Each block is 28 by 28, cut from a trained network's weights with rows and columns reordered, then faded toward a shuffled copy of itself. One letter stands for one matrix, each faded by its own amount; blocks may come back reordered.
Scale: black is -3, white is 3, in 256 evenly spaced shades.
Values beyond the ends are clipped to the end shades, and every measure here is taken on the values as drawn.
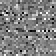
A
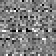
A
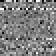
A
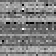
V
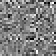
A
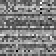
V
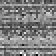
V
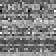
V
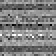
V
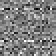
A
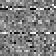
A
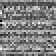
V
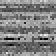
V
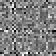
A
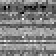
V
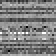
V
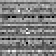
V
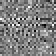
A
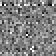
A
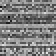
V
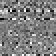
A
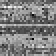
V
